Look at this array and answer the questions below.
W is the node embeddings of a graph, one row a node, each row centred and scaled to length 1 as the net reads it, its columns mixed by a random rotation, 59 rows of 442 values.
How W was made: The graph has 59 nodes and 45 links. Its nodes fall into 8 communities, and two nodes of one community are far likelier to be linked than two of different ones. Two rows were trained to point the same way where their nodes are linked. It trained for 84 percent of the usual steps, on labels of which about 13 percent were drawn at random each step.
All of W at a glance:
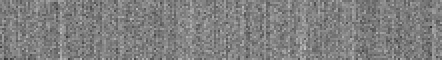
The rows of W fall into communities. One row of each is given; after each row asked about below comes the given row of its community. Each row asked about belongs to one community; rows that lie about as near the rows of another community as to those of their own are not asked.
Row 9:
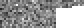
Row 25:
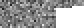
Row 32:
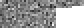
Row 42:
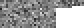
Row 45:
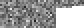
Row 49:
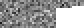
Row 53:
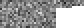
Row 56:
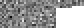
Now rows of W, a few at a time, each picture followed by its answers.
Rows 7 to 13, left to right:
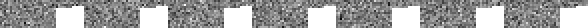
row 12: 53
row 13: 32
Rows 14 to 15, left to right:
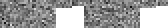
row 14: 25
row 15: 42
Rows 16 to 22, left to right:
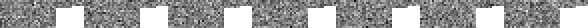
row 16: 49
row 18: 45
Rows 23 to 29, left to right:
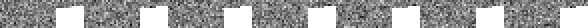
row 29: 53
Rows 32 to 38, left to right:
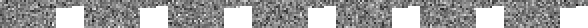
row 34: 42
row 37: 25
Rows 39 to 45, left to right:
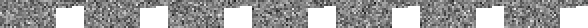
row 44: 49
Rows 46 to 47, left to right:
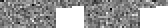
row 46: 42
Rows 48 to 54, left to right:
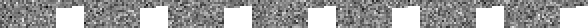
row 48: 9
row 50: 56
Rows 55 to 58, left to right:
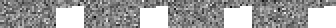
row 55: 53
